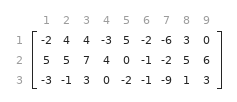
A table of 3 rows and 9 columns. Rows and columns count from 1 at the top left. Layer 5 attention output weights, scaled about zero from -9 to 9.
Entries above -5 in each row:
8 9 8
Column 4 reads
-3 4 0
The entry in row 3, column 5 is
-2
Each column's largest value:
5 5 7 4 5 -1 -2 5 6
